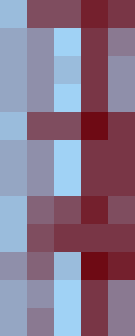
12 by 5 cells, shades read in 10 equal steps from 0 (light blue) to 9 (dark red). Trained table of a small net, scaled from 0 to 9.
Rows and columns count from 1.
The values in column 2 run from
3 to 6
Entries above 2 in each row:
4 3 3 3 4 3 3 4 4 4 3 3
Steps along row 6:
up down up same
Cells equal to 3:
9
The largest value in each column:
3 6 7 9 8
